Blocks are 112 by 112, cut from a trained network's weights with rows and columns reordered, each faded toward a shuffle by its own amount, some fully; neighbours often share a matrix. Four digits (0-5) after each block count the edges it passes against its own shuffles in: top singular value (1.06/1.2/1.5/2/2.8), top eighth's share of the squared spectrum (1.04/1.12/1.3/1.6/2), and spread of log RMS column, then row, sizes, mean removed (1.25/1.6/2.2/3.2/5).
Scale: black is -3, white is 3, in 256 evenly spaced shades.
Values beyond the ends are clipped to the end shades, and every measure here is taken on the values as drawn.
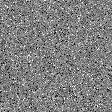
0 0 0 0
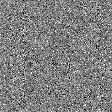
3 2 2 0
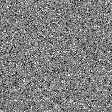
2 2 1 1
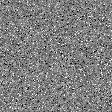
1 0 0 0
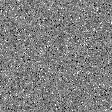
0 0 0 0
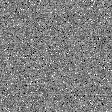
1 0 0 0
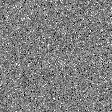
0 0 0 0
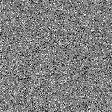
2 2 0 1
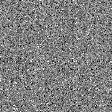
2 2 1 2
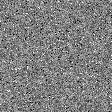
0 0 0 0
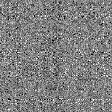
3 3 1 3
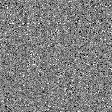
2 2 0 2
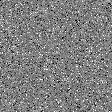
1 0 0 0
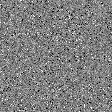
1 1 0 1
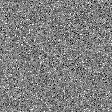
1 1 0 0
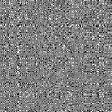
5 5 3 4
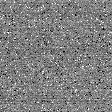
2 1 1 0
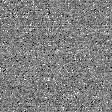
2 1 1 0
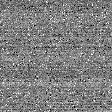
3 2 1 1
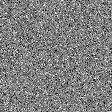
1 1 0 0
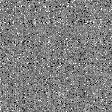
3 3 1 2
